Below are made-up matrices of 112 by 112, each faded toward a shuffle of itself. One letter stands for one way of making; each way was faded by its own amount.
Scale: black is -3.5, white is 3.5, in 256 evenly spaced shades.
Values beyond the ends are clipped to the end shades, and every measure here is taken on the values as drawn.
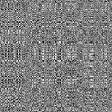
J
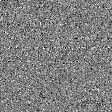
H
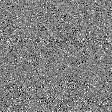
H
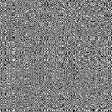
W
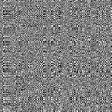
J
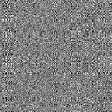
W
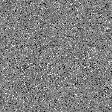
H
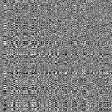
J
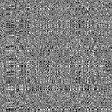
W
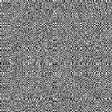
J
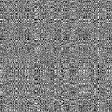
J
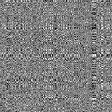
W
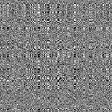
J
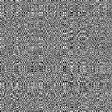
J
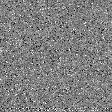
H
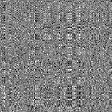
W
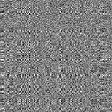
J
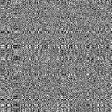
J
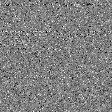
H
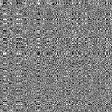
J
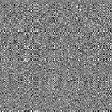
W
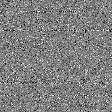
H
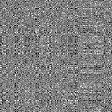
W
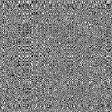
W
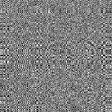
J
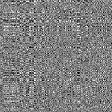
W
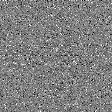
H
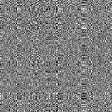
J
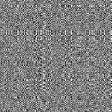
J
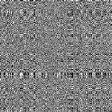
J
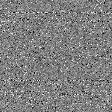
H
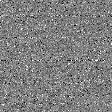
H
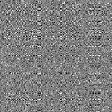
W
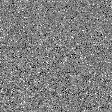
H
